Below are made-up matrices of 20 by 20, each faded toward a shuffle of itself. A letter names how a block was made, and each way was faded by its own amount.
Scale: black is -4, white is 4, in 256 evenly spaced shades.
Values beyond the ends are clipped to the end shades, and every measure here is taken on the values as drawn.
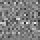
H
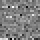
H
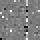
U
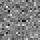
U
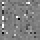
U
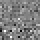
H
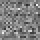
H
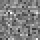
H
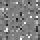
U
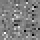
U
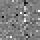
U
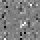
U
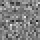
H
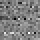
H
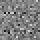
H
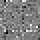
U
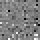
U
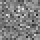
H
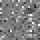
U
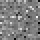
U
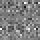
H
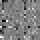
U
